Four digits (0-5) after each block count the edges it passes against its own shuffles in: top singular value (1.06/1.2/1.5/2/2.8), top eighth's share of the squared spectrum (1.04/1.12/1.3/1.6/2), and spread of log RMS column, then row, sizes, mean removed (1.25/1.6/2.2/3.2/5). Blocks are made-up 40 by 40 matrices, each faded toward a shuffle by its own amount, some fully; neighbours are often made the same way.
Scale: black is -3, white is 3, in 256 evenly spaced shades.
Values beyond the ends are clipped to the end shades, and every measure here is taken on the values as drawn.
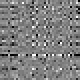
4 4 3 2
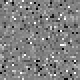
1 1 0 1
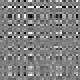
5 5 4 4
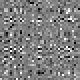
4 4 2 2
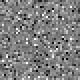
0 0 0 0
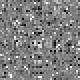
3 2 1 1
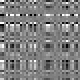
5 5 4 4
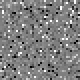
0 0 0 0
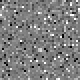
0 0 0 0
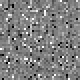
3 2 1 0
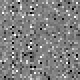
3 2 1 0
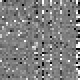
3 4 3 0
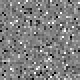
1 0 0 0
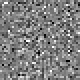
2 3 2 0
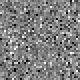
2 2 1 0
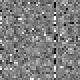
3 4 2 1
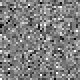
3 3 2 1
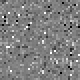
1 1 0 0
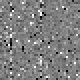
2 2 1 0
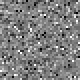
0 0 0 0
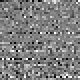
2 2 0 3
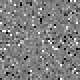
0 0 0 0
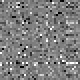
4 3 1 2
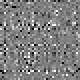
4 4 2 2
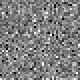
3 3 1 1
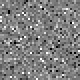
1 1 0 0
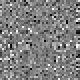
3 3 2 1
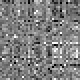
4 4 2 2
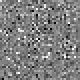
3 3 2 1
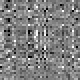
4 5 3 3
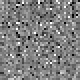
3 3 2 2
